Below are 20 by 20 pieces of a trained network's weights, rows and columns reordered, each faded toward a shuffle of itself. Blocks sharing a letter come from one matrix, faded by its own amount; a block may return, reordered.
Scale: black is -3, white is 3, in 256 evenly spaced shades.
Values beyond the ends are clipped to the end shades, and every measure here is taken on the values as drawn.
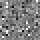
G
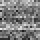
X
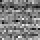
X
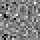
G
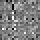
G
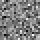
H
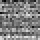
X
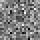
H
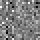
G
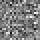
H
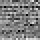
X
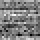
X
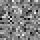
H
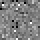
G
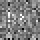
G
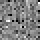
G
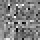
G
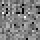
G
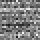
X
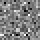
G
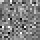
G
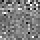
G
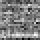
X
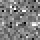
G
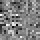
G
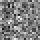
H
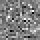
H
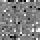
H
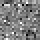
H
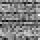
X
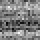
X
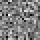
H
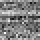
X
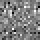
H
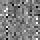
G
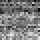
X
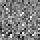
G
